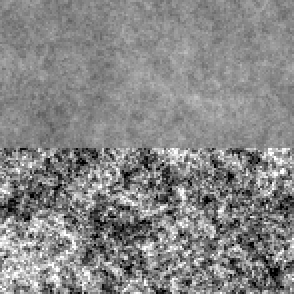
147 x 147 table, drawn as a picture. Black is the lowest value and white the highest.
Neither half mirrors the other. The top part is calmer, up to a seam about 50% of the way down. The texture is blotchy. There is no overall slope.
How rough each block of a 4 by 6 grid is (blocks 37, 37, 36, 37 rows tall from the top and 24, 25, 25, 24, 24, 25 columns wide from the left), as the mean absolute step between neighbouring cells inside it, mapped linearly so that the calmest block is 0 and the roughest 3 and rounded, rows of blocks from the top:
0 0 0 0 0 0 / 0 0 0 0 0 0 / 3 3 3 3 3 3 / 3 3 3 3 3 3
